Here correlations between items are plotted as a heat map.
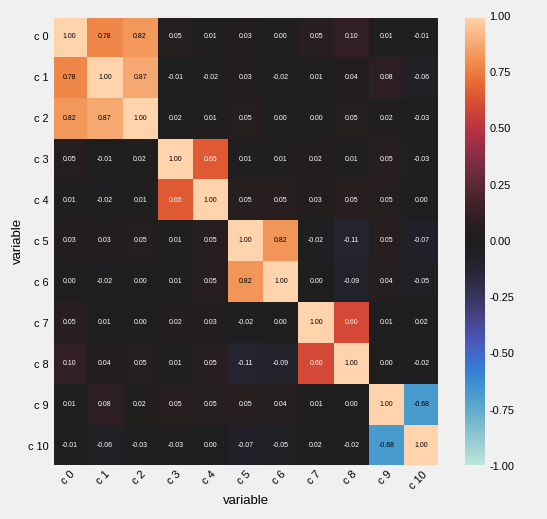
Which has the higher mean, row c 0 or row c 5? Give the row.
c 0
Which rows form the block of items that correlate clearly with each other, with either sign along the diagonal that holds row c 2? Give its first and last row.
c 0 to c 2
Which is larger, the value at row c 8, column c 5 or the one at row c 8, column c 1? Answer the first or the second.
the second
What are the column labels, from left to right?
c 0, c 1, c 2, c 3, c 4, c 5, c 6, c 7, c 8, c 9, c 10
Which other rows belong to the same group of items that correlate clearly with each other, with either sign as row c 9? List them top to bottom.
c 10
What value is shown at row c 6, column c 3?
0.01
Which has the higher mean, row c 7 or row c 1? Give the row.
c 1
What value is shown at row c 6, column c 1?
-0.02
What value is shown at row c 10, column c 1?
-0.06
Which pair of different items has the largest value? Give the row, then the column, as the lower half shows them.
c 2, c 1
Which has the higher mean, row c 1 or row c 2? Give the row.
c 2
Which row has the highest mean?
c 0
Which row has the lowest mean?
c 10
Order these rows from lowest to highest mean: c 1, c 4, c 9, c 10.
c 10, c 9, c 4, c 1
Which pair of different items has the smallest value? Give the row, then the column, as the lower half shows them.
c 10, c 9
